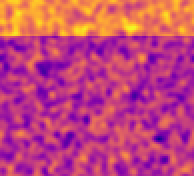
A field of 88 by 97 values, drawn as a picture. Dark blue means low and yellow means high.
Seam: horizontal, 20% of the way down, the top part higher. Ninth with the highest average: top left. Grain: blotchy. Stripes: none. Lone odd cells: none.
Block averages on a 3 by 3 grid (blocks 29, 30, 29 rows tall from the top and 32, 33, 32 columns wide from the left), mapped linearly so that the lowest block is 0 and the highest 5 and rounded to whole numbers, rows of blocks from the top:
544 | 010 | 111
